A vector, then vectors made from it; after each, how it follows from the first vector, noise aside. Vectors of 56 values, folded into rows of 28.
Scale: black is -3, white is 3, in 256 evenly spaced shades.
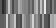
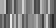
reversed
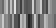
wrapped around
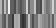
wrapped around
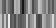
wrapped around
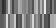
copied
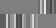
partly zeroed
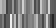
reversed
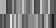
reversed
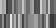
reversed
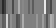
partly zeroed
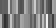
wrapped around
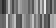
copied
